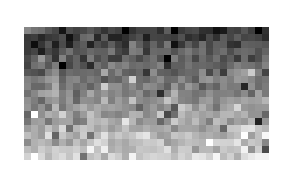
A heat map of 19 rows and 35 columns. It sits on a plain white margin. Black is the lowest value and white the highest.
Slope: up to the bottom. Stripes: none. Grain: fine.
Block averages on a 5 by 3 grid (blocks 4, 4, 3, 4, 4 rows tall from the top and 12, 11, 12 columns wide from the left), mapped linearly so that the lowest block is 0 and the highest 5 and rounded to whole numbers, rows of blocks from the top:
000
112
332
434
555
